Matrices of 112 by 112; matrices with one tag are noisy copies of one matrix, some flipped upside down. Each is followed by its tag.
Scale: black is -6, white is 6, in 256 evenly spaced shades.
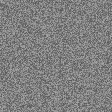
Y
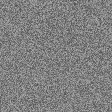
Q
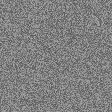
Q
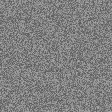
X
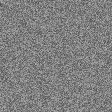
Y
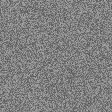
Q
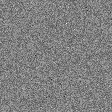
Q
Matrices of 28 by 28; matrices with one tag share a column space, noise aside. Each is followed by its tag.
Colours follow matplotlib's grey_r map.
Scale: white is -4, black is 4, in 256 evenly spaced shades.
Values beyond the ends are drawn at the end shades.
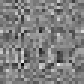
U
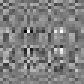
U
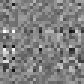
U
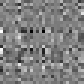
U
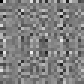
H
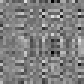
H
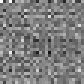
H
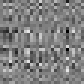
U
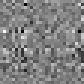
U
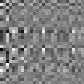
U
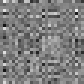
H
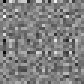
H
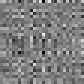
H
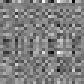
H
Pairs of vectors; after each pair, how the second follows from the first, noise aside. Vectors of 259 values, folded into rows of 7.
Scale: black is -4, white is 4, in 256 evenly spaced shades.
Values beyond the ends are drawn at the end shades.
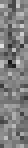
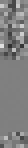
partly zeroed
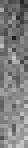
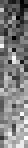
scaled up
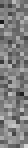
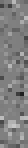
partly zeroed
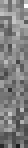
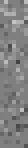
partly zeroed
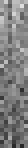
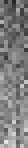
reversed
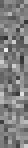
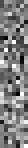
scaled up
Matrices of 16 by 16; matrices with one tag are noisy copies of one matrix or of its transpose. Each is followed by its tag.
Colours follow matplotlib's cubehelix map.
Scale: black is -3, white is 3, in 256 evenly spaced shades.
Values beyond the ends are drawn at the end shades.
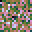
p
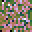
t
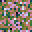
p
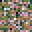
p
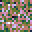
p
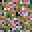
p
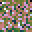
t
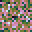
p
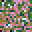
t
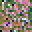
t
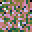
t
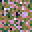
p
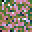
t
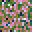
t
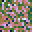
t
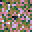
p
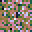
p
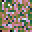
t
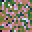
t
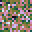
p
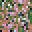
t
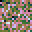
p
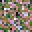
p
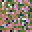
t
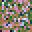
t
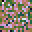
t
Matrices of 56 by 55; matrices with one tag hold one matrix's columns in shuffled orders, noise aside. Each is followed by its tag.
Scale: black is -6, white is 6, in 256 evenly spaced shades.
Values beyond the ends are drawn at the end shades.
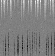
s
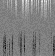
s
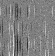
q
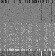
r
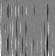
q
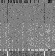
r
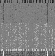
r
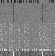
r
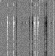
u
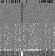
r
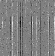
u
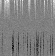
s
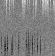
s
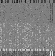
r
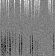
s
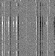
u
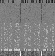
r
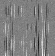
q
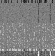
r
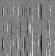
q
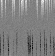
s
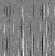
q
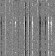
u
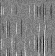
q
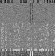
r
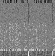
r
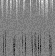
s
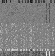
r
